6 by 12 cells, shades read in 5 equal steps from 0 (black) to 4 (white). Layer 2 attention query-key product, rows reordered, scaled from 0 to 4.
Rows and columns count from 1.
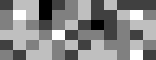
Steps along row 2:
up down down up same up down same up up down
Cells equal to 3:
25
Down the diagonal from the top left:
1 4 2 2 2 1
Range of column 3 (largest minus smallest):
1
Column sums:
11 17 16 9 13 12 13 10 11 12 16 12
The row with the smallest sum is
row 1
